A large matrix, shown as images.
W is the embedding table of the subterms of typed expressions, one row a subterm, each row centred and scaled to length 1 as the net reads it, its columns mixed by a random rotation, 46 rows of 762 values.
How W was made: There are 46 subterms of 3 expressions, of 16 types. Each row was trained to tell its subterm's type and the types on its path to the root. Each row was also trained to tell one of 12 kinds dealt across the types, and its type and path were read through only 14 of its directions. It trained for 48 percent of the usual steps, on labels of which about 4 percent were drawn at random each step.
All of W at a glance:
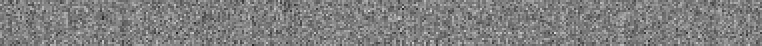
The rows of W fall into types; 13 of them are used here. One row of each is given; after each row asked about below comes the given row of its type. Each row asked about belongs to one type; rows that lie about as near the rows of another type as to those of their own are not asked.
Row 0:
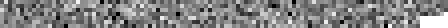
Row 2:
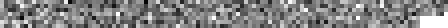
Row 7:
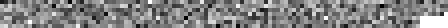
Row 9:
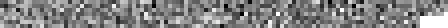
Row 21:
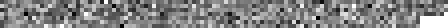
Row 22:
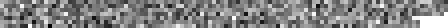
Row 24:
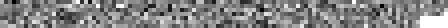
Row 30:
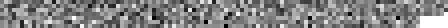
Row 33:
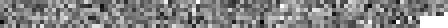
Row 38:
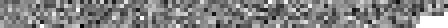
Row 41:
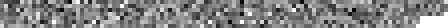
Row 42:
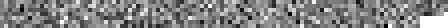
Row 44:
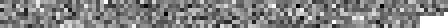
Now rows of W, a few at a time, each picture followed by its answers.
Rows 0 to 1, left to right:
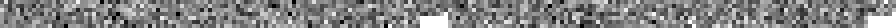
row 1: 38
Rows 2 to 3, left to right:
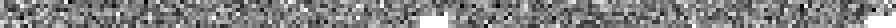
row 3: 38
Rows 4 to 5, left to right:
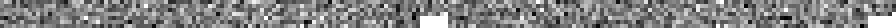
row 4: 42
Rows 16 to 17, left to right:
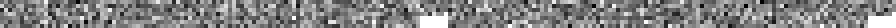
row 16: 44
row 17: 44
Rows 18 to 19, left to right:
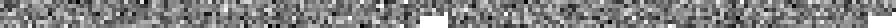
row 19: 44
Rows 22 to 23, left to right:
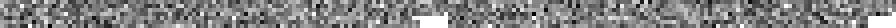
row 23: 24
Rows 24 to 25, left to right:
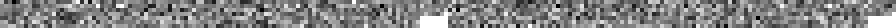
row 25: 30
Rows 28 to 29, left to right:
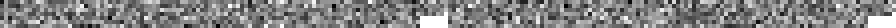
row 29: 21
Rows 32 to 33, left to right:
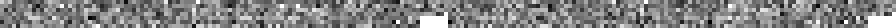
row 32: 33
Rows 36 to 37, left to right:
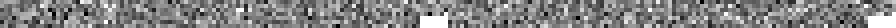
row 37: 9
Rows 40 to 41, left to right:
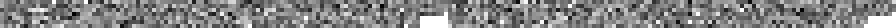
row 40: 24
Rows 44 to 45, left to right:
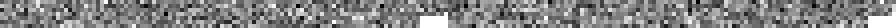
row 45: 24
